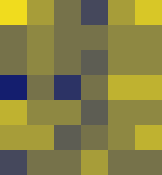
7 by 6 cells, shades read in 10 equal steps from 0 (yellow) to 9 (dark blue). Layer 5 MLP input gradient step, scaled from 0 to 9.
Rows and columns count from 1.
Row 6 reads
3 3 6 5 4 2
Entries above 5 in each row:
1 0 1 2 1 1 1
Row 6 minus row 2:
-2 -1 1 0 0 -2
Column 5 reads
3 4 4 2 4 4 5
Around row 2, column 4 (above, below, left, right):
7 6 5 4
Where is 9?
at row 4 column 1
